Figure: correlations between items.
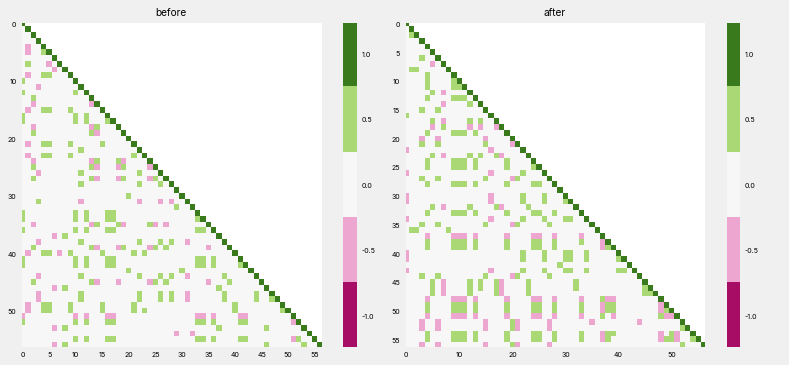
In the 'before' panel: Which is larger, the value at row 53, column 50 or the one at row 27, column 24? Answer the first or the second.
the first
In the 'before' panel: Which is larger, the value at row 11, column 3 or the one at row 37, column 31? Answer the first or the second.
the second
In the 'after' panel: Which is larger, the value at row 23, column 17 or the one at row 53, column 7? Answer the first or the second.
the first
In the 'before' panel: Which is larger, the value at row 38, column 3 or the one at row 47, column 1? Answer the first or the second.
the second
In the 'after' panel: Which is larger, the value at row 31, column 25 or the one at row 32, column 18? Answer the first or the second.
the first
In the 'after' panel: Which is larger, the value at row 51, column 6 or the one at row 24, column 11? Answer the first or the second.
the second
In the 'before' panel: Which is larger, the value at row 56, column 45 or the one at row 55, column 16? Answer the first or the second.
the second
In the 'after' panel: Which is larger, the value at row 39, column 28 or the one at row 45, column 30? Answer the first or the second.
the first
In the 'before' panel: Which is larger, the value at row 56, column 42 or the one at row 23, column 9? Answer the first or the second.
the second
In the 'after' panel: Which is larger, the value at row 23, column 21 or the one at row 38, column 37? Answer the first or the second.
the first
